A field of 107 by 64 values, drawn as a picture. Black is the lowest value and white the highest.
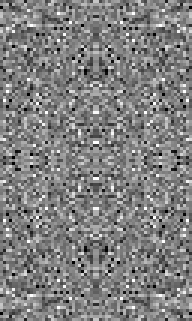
Mirror symmetry: left to right and top to bottom. Grain: fine. Average level on the scale: 50%. Stripes: none.
